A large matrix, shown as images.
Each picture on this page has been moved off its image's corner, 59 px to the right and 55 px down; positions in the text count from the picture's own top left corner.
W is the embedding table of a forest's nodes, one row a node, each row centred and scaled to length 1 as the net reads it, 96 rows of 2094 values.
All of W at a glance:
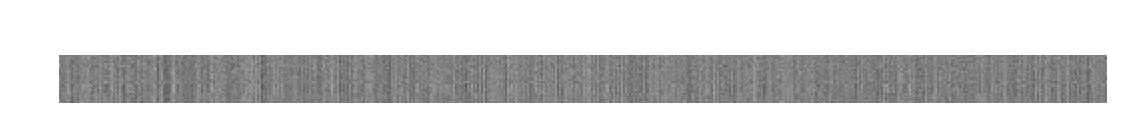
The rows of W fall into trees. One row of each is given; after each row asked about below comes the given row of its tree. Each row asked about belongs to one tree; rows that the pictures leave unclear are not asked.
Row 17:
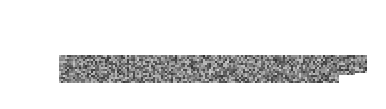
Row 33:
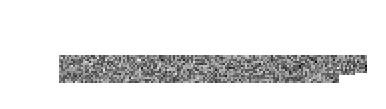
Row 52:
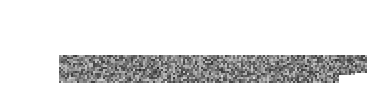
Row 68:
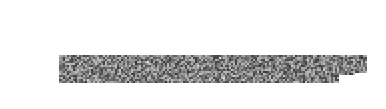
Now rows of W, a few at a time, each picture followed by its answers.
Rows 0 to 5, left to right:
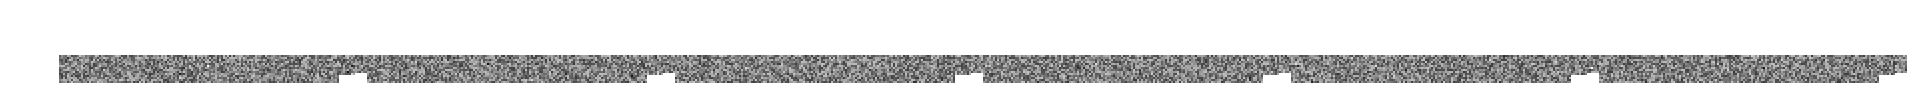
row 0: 52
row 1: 17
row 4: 68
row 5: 17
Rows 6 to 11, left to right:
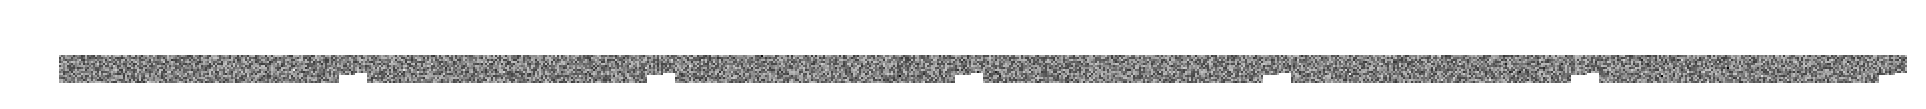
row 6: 17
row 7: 33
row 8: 17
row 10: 68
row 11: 52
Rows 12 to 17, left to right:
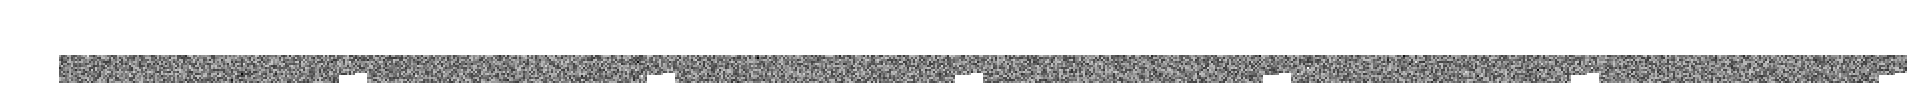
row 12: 52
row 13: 17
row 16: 68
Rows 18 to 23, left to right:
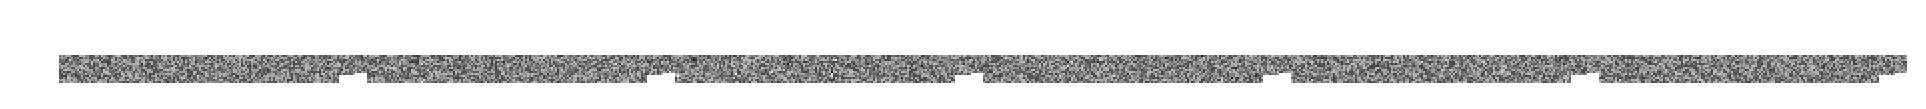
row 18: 52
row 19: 52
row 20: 68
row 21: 68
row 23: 17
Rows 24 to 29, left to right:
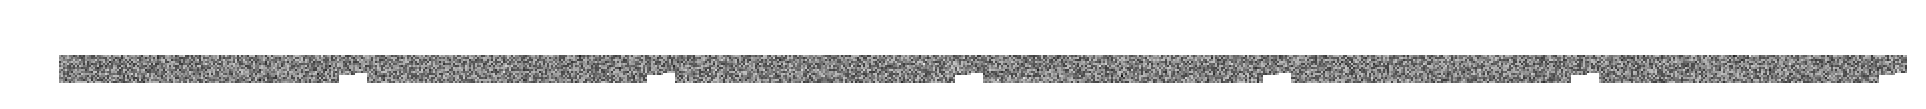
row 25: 68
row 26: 52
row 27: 52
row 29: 17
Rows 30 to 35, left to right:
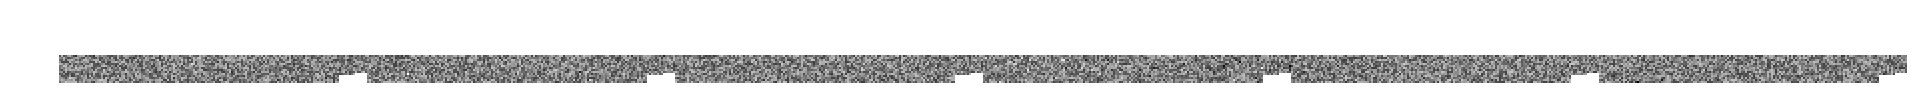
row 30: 52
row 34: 17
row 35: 33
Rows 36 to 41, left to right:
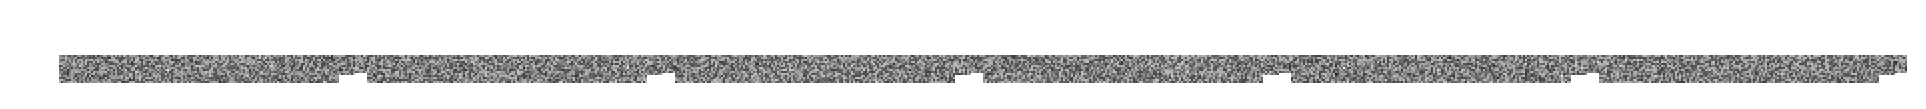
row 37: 17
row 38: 52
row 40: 68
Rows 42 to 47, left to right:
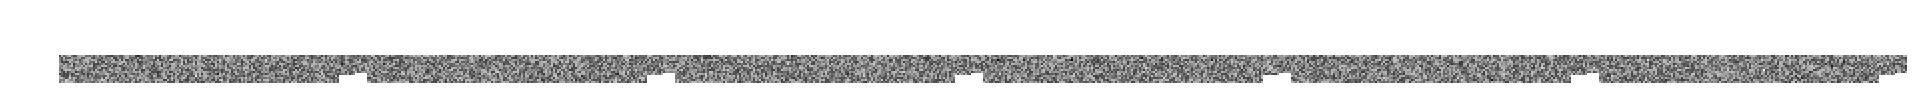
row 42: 52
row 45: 68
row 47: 17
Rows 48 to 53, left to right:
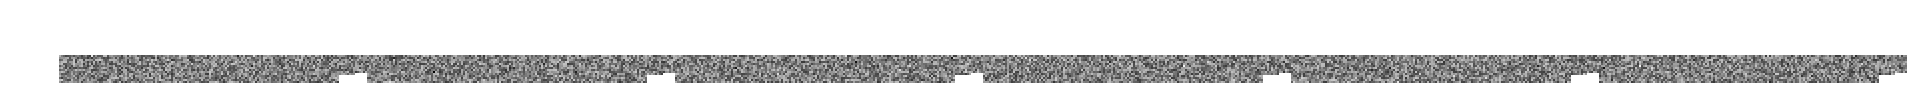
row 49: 17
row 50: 68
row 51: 33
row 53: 52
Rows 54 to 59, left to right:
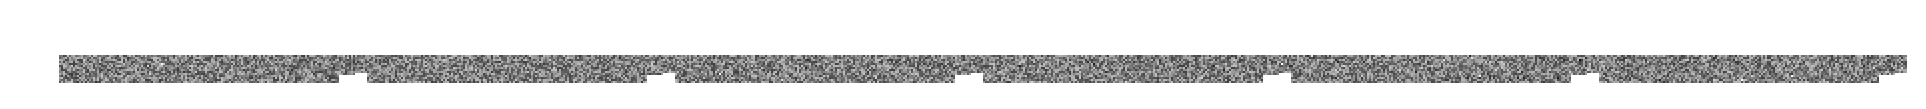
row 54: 33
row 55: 68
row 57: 68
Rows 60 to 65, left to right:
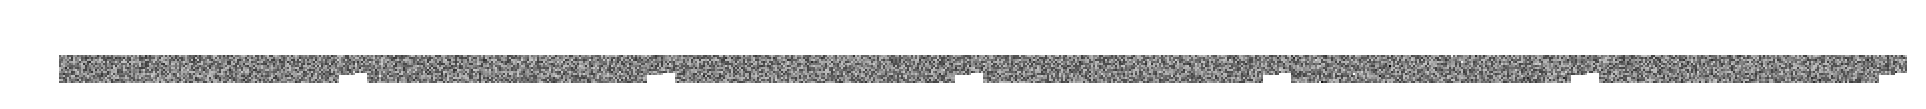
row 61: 17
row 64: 52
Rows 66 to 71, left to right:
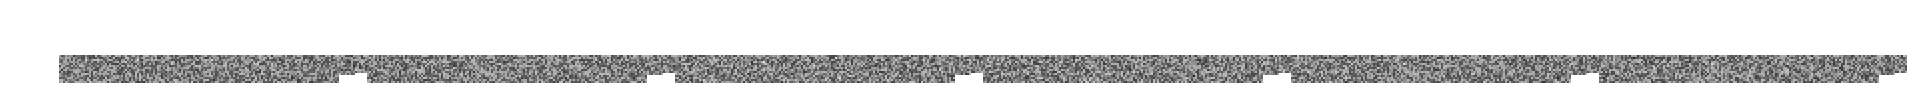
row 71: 17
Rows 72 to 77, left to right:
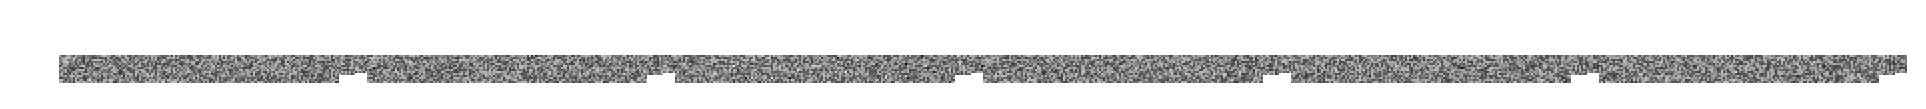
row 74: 68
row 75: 17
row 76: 33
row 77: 33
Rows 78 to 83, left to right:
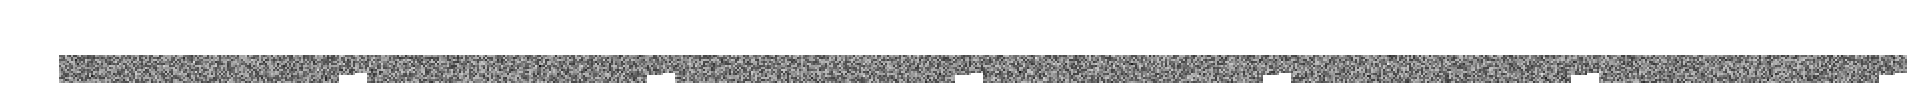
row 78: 17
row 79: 17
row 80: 17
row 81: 52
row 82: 33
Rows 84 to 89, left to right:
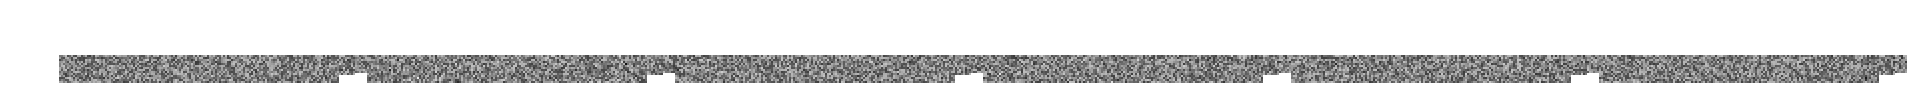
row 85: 33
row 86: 52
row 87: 17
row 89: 17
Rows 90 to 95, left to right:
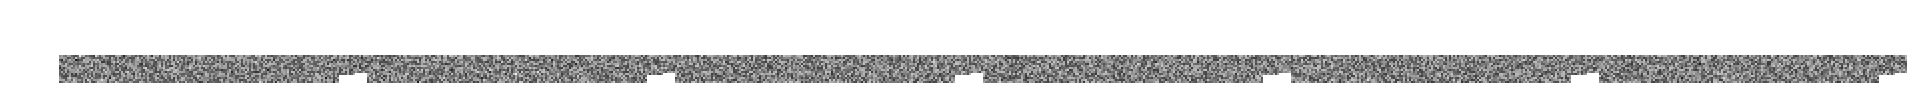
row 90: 52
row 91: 68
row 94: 52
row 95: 17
